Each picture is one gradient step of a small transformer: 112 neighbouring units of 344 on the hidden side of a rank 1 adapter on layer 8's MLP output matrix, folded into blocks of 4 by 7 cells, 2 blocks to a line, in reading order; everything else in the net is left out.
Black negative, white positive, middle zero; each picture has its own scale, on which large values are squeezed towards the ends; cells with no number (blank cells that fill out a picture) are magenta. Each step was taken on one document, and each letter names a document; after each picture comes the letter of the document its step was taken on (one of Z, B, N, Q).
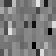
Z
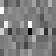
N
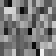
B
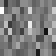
N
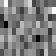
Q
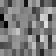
Q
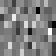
Z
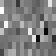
N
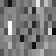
Z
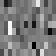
Z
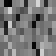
B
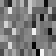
B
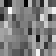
Q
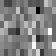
Z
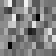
B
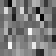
B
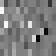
N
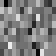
B
